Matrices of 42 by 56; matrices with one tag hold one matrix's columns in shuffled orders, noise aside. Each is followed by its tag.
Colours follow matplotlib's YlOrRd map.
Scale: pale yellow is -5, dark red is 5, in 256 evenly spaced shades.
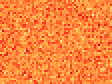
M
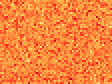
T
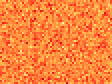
T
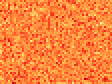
T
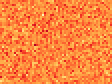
M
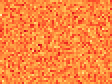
M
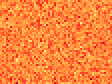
T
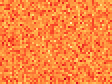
T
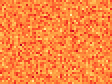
M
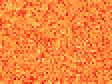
T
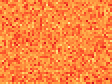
T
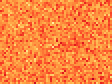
T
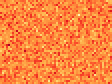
M
